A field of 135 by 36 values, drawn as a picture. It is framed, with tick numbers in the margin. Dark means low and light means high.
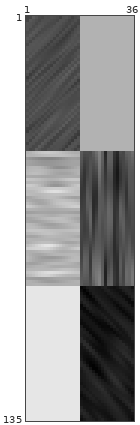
The table splits into 3 rows of 2 panels. Panel 1,1: low, slanting up to the right, faint in contrast. Panel 1,2: high, flat. Panel 2,1: high, streaked across. Panel 2,2: low, streaked downward. Panel 3,1: very high, flat. Panel 3,2: very low, slanting down to the right, faint in contrast.
